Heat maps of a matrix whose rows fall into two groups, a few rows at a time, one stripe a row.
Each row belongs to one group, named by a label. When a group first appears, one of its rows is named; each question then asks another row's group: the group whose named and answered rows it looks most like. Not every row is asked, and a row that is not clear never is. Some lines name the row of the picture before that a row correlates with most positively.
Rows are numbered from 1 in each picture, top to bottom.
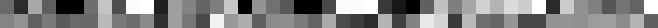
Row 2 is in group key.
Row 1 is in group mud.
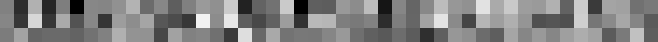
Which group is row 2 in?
mud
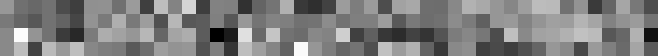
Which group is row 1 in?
mud
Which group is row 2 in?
key
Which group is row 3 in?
key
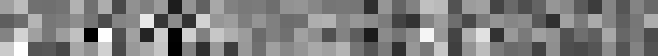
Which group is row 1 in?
key
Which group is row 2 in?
mud
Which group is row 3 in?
key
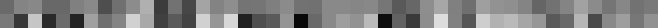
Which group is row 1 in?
mud
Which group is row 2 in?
mud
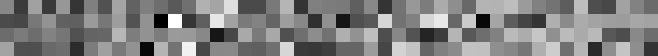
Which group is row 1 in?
mud
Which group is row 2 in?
key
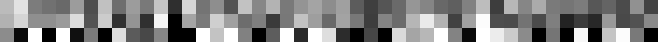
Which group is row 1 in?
key
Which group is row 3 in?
mud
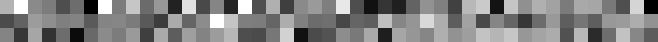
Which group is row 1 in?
key
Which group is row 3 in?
mud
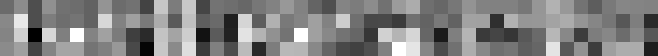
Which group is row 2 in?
key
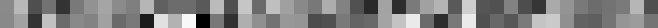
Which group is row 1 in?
key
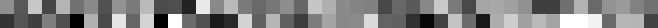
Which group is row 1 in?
mud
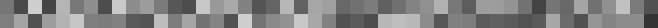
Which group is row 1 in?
mud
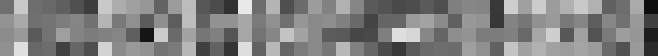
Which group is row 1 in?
key
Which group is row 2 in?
key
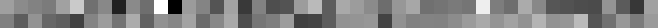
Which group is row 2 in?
mud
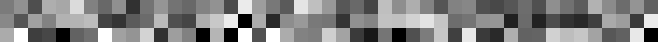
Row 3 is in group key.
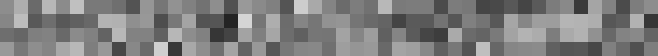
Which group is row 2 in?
key
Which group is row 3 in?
key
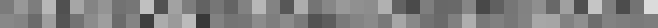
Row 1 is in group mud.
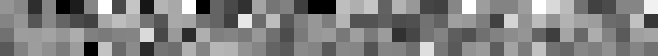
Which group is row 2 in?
key
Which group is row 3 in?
mud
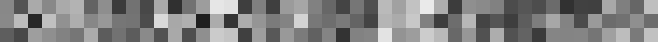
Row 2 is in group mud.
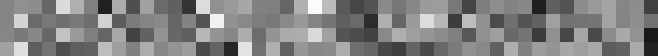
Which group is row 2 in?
key
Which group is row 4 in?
key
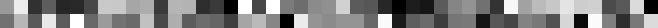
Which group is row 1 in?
key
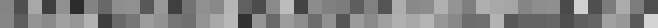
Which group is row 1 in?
mud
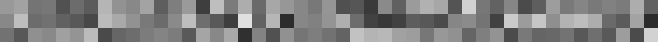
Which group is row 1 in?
key
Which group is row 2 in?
key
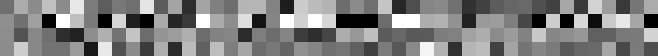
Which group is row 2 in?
mud
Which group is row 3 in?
mud
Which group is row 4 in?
key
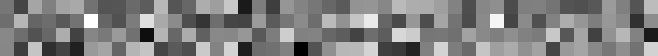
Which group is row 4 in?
mud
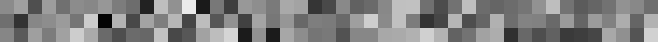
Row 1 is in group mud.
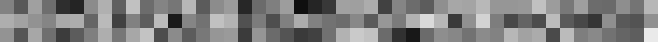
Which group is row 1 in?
mud
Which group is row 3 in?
mud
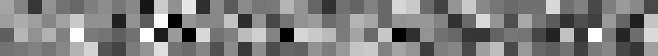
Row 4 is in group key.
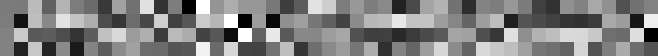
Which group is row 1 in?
mud
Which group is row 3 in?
key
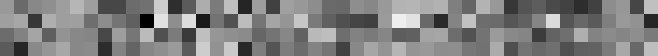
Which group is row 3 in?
mud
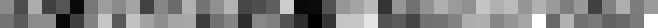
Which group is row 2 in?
mud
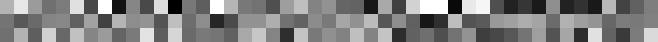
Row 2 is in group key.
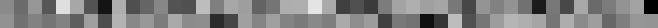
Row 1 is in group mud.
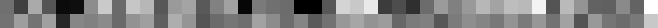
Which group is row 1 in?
mud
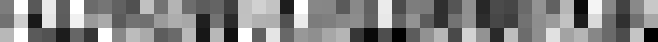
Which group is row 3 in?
key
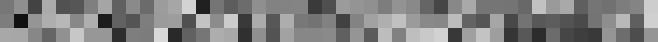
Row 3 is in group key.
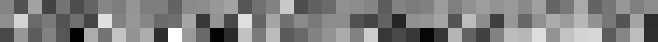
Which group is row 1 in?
mud
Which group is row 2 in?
key
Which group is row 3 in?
key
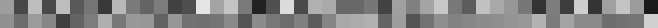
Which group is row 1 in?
mud
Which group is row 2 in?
mud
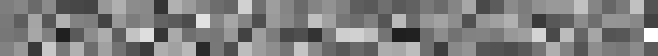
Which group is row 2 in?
mud
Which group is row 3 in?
mud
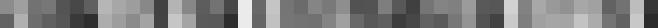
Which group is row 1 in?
key
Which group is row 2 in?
key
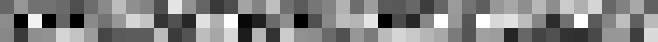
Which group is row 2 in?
mud
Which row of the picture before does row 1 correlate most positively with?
2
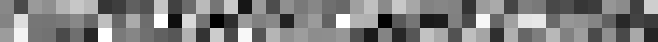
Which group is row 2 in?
key
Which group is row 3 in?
key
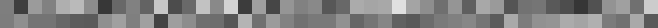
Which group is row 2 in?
key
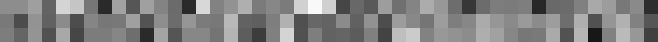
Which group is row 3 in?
mud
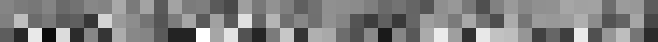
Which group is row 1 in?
key
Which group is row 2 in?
key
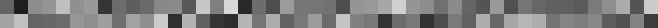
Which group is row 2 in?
key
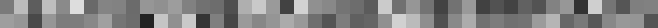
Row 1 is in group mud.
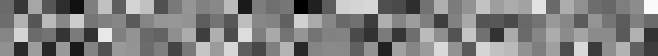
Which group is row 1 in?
mud
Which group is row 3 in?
key
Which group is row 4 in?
mud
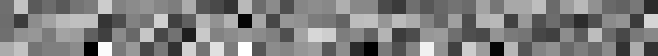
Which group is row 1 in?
key
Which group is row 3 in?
mud
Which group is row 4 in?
key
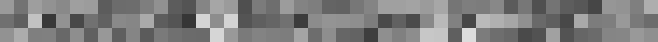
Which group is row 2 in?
mud
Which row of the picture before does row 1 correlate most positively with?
2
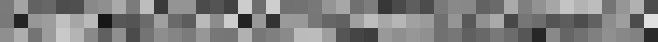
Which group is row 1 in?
key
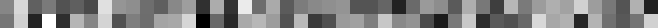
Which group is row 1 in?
key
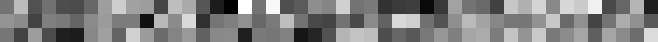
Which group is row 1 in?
key
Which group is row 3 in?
mud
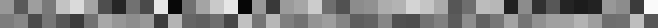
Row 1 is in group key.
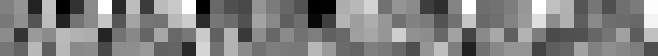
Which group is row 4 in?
mud
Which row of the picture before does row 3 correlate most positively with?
1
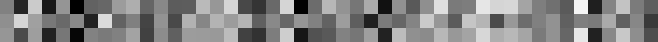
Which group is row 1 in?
mud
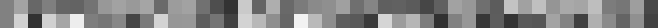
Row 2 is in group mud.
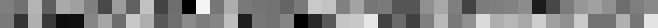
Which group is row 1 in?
mud
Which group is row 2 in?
mud
